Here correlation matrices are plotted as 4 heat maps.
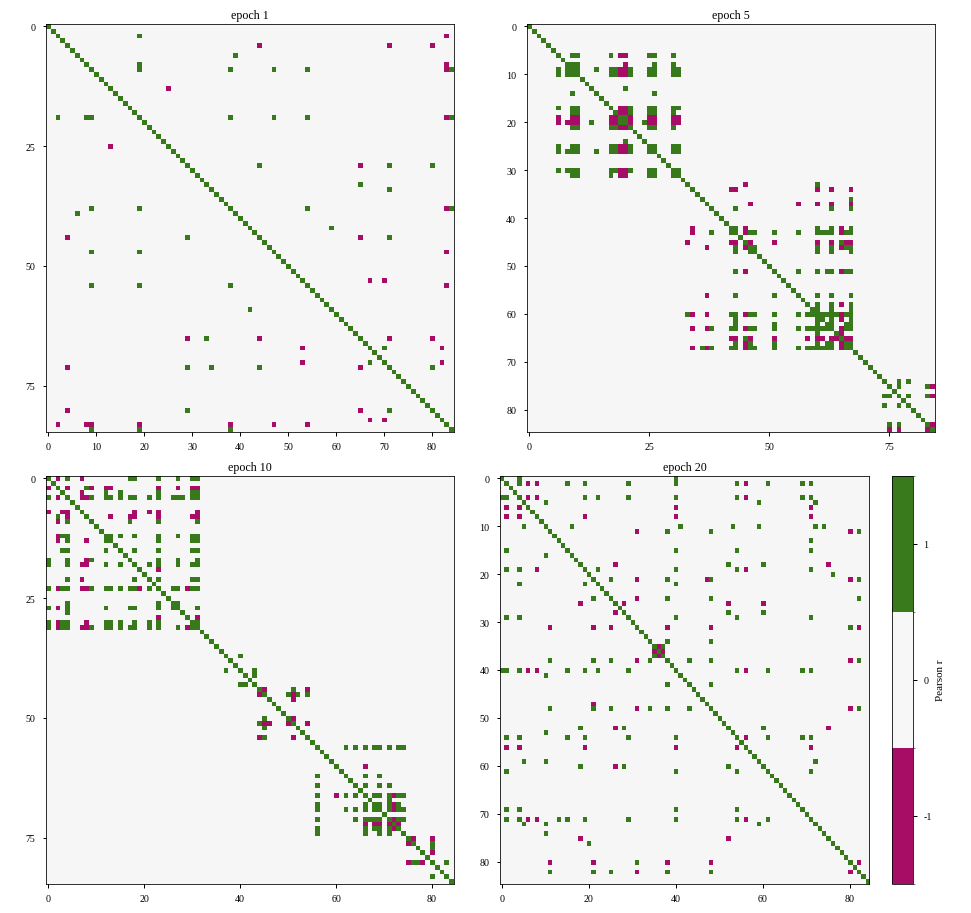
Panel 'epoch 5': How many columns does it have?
85
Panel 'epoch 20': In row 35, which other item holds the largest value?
37
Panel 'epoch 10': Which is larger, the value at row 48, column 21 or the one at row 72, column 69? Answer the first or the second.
the first
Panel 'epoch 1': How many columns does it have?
85
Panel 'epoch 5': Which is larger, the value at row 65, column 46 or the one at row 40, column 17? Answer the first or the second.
the second
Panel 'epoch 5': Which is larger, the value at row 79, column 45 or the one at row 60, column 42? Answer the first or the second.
the second
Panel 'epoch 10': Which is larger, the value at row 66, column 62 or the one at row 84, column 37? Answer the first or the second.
the first
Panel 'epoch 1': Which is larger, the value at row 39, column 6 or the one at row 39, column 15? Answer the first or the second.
the first
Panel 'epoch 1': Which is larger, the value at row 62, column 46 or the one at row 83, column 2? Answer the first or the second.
the first
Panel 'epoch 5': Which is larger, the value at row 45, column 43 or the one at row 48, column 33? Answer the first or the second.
the second
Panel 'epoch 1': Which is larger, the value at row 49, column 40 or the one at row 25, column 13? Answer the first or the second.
the first
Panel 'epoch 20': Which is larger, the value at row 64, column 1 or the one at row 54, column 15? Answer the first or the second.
the second
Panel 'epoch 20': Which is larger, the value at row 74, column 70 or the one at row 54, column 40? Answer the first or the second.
the second
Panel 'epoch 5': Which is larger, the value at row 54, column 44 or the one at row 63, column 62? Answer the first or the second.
the second
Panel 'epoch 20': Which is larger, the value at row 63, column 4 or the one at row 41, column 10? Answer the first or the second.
the second
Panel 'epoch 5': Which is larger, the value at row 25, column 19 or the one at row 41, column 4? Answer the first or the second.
the second
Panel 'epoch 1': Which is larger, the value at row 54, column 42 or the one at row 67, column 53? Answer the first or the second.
the first
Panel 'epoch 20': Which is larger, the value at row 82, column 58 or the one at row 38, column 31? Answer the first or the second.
the first
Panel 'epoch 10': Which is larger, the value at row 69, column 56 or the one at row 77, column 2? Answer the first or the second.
the first
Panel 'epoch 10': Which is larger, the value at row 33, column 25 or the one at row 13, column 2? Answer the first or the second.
the first
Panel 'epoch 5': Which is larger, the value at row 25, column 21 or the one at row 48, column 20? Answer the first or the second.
the first
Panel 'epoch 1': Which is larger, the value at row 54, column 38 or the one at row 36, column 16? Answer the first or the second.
the first
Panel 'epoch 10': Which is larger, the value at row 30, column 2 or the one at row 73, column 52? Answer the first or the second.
the second
